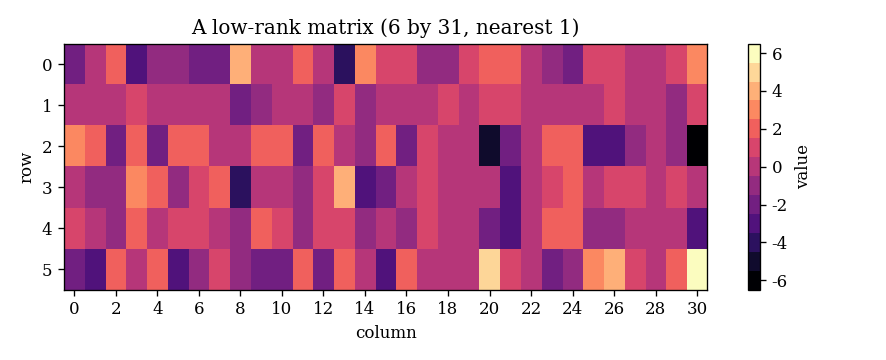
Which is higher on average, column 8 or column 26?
column 26
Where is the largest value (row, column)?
5 30
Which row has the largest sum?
5
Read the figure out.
Title: A low-rank matrix (6 by 31, nearest 1)
x-axis: column, ticks 0 2 4 6 8 10 12 14 16 18 20 22 24 26 28 30
y-axis: row, ticks 0 1 2 3 4 5 (0 at the top)
Colour bar: value, ticks -6 -4 -2 0 2 4 6
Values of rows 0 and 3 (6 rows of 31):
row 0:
-2 0 2 -3 -1 -1 -2 -2 4 0 0 2 0 -4 3 1 1 -1 -1 1 2 2 0 -1 -2 1 1 0 0 1 3
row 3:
0 -1 -1 3 2 -1 1 2 -4 0 0 -1 1 4 -3 -2 0 1 0 0 0 -3 0 1 2 0 1 1 0 1 0
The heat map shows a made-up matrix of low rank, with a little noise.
